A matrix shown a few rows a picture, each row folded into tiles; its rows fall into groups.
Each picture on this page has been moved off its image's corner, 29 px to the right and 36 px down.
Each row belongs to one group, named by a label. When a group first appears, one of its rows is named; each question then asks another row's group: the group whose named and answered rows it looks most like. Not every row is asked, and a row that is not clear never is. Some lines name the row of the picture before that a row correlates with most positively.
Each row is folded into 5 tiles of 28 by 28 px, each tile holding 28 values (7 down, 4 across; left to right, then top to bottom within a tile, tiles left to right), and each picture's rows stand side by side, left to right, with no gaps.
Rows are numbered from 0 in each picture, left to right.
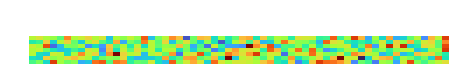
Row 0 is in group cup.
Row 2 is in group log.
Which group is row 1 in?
cup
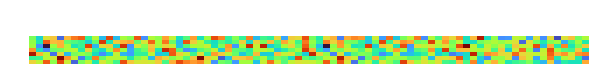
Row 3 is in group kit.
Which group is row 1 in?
log
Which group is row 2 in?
log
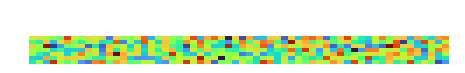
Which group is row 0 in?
cup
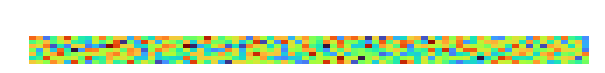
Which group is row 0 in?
cup
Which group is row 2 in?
log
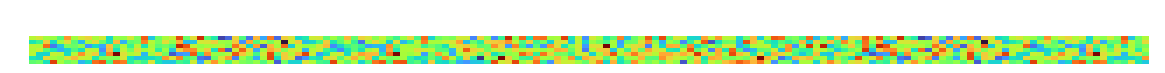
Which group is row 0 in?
cup
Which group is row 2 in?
cup
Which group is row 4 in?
kit
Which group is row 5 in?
log
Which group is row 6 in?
kit
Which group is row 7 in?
cup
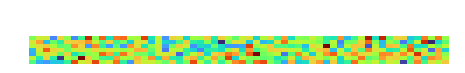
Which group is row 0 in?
kit
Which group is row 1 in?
cup
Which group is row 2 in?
kit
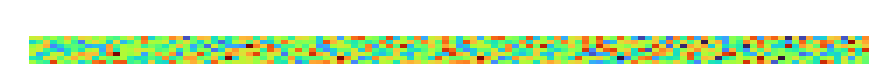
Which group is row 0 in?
cup
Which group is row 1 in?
cup
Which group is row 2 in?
log
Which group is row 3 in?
log
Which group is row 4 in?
kit
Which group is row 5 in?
log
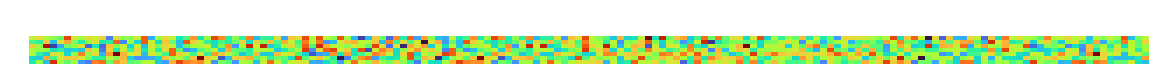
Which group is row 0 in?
cup
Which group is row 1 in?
log
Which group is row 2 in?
kit
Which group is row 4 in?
kit
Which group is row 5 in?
kit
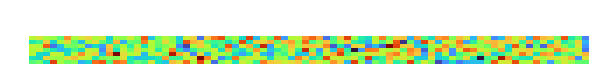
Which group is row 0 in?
cup
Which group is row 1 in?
log
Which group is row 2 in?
cup
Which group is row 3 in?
kit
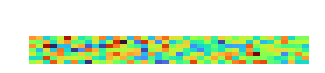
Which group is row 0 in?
cup
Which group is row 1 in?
cup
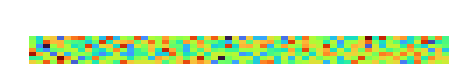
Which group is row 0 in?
log
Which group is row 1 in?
log
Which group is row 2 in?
kit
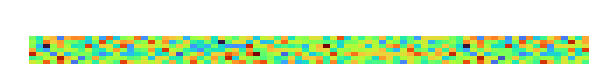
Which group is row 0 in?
log
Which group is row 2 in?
kit
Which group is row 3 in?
log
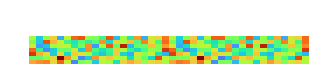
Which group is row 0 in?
log
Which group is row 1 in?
log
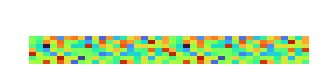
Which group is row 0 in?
log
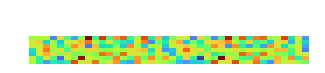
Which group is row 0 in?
kit
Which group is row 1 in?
kit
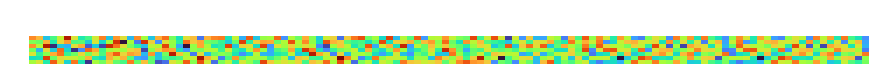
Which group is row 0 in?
cup
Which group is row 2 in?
log
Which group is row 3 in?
log
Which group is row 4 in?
kit
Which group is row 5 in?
kit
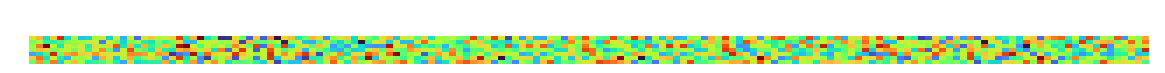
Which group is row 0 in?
kit
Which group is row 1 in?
kit
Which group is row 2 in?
cup
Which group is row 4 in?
log
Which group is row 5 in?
log
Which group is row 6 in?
kit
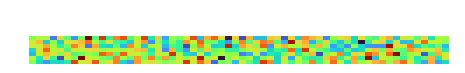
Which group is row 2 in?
cup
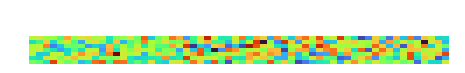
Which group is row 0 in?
cup
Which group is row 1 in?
cup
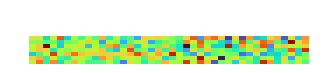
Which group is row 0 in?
kit
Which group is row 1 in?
log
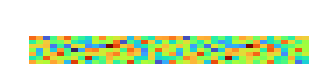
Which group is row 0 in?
cup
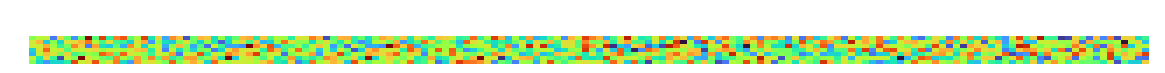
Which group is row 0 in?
kit
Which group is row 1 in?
cup
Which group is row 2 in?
cup
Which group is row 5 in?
log
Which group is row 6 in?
kit
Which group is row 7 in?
kit
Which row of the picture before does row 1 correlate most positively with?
1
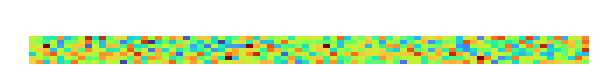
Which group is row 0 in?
kit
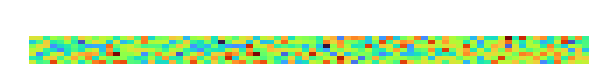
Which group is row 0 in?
cup
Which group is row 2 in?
log
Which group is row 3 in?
kit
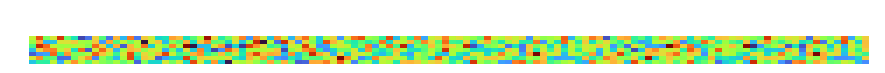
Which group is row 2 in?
log
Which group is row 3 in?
cup
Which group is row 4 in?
cup
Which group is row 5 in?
cup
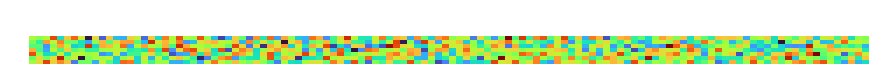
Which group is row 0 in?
log
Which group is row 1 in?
kit
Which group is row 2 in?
cup
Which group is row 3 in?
kit
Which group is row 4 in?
cup
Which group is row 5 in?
cup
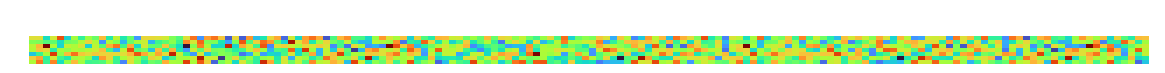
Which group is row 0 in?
kit
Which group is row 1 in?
log
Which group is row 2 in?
cup
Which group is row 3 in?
cup
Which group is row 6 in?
kit
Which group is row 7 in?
cup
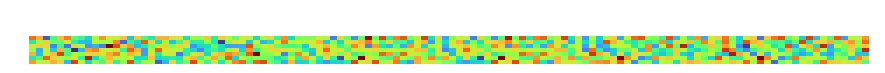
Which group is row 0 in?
cup
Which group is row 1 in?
cup
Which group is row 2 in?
kit
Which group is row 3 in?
kit
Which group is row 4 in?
log
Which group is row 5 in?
log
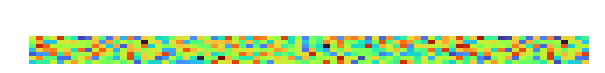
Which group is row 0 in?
kit
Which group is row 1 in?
kit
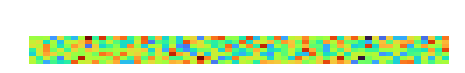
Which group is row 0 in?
kit
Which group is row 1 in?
log
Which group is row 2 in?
log
